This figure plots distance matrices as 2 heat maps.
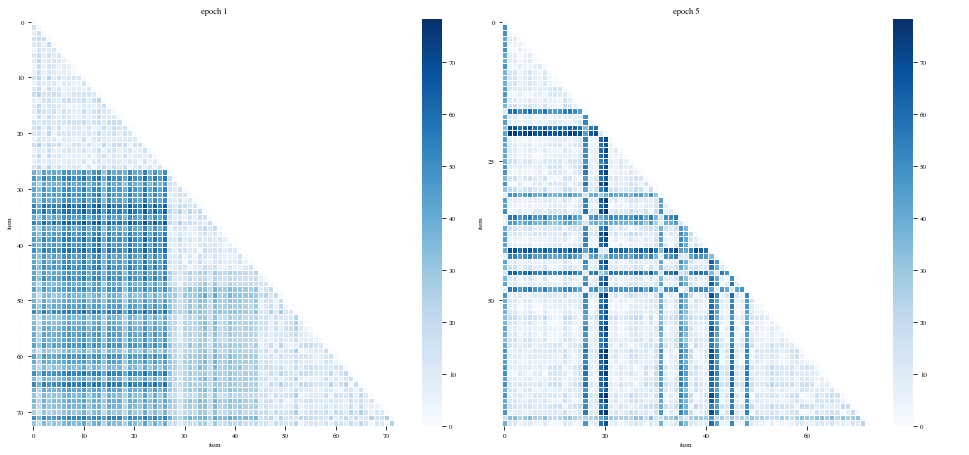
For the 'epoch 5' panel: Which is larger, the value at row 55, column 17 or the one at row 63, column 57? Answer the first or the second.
the second
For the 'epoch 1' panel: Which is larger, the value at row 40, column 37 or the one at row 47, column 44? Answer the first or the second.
the second
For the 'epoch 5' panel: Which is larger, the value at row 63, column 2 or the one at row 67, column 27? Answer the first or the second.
the second
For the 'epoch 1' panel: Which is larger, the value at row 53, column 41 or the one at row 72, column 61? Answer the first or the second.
the first
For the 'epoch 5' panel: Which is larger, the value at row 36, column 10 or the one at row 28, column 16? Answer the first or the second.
the second
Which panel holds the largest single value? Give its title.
epoch 5
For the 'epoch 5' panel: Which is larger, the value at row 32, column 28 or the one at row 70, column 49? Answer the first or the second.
the first
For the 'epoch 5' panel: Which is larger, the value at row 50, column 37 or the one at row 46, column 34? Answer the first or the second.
the second
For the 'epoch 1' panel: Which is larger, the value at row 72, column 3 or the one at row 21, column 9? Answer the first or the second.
the first
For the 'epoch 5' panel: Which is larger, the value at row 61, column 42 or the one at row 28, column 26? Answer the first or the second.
the first
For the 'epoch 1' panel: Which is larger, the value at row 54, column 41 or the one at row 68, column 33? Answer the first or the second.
the second
